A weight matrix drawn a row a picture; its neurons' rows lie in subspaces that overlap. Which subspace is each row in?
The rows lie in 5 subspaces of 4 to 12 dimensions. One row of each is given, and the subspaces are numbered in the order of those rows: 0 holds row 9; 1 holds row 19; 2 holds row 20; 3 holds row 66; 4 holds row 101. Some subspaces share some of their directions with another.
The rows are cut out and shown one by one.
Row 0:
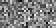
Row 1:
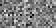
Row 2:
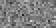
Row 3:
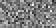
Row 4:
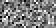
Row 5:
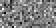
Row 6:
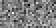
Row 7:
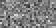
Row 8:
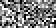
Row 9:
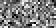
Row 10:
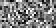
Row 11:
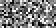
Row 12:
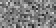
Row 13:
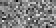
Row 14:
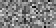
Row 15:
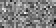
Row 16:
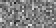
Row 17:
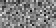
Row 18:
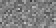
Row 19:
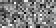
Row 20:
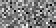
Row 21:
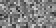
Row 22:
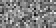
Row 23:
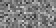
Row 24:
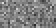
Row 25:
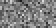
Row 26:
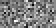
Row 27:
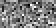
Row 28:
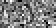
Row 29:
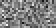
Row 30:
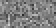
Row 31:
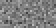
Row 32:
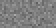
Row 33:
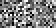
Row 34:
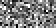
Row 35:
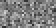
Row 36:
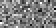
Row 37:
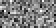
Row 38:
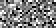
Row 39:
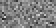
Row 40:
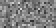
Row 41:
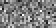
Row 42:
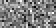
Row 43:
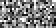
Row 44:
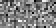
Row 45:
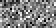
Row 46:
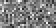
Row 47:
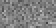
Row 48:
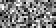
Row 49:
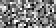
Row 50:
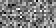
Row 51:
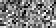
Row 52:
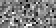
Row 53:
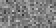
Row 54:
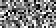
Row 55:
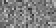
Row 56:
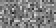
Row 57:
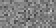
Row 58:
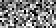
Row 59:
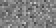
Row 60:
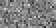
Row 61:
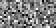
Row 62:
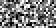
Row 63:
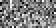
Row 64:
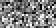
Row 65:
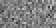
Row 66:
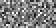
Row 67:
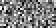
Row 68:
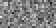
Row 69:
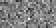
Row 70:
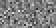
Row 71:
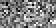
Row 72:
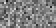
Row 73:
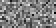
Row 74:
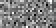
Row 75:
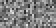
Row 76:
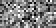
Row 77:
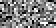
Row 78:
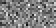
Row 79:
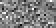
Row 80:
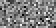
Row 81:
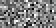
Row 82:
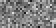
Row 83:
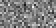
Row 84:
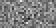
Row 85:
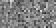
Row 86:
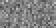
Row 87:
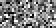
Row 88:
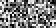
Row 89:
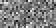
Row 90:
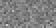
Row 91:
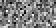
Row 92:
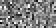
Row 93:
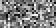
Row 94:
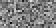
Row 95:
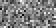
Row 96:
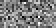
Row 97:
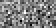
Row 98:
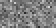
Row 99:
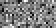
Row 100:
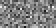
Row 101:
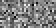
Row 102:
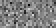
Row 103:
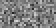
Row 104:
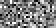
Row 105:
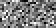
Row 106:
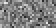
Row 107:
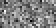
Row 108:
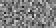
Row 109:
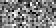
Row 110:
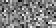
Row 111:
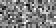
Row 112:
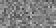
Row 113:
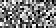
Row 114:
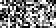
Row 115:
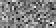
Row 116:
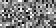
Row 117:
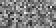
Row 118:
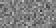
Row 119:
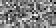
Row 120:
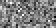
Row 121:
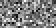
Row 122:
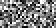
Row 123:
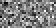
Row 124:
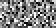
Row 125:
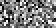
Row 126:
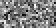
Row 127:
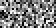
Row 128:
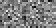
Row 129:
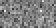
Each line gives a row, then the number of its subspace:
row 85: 4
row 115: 2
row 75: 4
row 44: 4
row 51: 0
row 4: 3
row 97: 0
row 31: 3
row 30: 4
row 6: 4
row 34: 0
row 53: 0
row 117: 0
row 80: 0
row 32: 0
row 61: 2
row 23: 3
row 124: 3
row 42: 4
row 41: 0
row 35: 1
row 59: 3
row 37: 4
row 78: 0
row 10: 2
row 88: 1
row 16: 3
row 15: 4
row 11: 3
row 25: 1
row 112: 0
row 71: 1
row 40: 1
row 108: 3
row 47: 2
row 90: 3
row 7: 0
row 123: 3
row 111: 0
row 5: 3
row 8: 0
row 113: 0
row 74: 3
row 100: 0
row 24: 4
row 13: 2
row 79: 3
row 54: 4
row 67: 0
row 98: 1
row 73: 3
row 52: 0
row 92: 0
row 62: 0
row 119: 4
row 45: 3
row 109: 3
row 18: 3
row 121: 0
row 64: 0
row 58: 1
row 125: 0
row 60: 1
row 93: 4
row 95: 0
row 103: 4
